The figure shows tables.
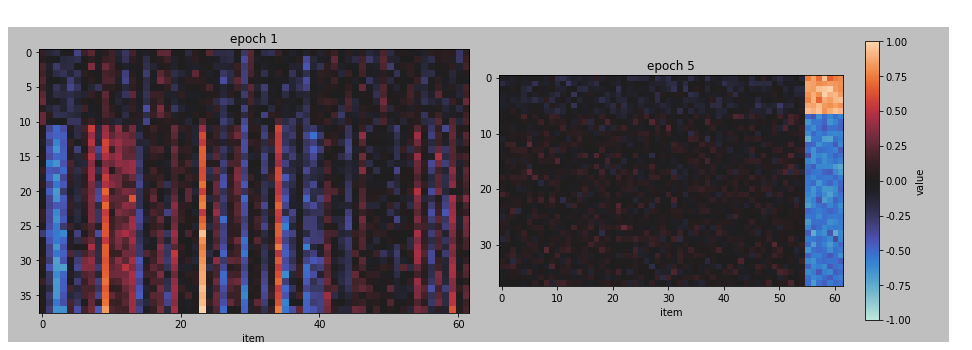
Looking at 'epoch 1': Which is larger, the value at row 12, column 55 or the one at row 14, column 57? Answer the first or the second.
the second
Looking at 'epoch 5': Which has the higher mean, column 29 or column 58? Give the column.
29
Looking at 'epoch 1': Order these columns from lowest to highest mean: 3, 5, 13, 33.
3, 5, 33, 13
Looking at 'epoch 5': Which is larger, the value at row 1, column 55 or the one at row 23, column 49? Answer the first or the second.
the first
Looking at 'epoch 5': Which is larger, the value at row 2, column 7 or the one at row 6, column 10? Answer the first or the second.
the first
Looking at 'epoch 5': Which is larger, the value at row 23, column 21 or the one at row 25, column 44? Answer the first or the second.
the first
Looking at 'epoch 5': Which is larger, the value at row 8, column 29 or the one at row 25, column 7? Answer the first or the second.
the second
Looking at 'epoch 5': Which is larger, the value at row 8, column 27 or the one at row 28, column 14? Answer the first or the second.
the first
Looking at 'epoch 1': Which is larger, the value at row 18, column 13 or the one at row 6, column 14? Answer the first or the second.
the first
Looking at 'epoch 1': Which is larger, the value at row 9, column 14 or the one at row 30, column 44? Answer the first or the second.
the first
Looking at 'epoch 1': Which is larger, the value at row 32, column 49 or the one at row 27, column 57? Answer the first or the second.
the second
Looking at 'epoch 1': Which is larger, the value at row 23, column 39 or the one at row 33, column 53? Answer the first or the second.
the second
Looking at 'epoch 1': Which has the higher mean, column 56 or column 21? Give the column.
21
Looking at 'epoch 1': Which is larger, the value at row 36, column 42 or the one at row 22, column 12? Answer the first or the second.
the second
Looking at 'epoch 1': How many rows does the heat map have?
38
